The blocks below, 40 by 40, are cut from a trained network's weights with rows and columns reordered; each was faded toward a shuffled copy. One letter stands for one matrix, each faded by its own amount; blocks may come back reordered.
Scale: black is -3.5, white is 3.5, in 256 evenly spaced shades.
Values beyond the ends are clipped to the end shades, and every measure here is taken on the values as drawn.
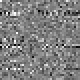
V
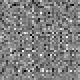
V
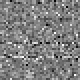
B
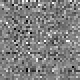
V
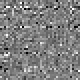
V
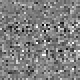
V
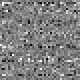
V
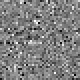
B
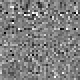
V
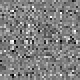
V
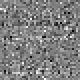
B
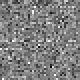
B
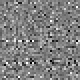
V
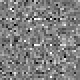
V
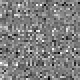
V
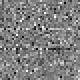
B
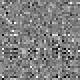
V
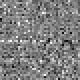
B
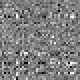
V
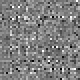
V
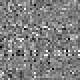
V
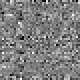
V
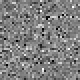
B
